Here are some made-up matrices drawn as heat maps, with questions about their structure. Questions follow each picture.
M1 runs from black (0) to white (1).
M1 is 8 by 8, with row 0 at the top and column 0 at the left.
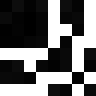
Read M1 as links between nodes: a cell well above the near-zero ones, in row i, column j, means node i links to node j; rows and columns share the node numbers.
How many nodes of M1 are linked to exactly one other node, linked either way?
0
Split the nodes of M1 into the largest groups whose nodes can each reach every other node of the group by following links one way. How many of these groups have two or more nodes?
1
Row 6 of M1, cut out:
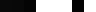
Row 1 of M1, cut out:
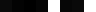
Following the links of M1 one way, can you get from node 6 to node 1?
yes
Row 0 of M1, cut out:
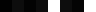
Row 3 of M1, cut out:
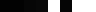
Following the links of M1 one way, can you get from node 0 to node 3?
yes
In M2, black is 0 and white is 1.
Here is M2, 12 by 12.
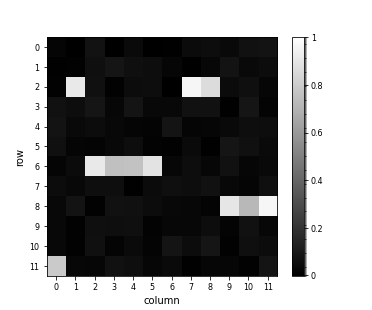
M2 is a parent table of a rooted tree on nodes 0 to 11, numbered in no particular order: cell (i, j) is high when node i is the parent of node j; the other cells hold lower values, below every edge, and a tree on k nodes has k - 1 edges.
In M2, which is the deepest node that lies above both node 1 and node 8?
2
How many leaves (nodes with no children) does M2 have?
8
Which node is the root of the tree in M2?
6
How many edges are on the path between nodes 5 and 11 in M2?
4
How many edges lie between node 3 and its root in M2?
1
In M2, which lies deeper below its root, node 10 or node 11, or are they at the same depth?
the same depth
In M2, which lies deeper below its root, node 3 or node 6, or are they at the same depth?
node 3
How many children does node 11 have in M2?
1
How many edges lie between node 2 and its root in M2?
1
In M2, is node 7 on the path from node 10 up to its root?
no
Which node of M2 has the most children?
6
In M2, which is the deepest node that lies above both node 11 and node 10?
8
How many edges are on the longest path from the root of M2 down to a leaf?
4
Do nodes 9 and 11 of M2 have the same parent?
yes
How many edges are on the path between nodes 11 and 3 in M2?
4
